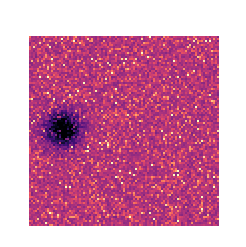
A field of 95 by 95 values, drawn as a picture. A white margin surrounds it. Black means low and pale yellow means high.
Mirror symmetry: none. Slope: none. Odd rows or columns: none. Ninth with the lowest average: middle left. Dips: one, in the middle left. Stripes: none.
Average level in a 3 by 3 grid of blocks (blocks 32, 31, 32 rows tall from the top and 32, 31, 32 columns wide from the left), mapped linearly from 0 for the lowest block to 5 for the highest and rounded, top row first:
555 | 055 | 555
